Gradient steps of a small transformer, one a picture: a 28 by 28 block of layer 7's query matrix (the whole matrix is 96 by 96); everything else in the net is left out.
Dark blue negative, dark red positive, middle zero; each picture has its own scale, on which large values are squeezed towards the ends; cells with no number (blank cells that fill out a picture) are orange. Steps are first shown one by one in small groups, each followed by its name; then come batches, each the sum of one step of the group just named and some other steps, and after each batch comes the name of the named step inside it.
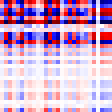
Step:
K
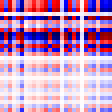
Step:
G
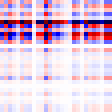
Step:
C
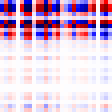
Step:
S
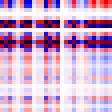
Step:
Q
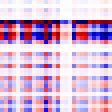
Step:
S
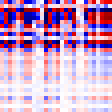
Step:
Q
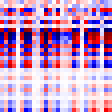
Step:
S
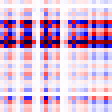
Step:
K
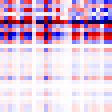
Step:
C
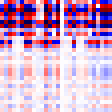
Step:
Q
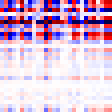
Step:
C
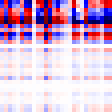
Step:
C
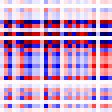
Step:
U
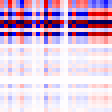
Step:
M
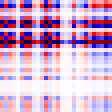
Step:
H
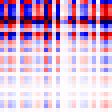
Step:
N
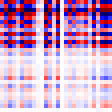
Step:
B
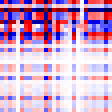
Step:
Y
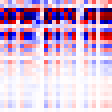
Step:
N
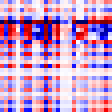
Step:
Y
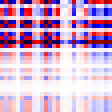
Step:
H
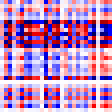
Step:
U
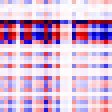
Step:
H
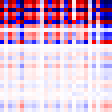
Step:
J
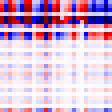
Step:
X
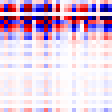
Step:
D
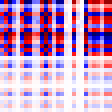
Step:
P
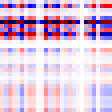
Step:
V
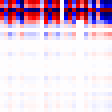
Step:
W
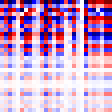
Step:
P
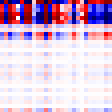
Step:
X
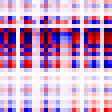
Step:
V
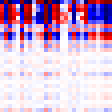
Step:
X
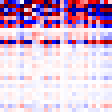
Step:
J
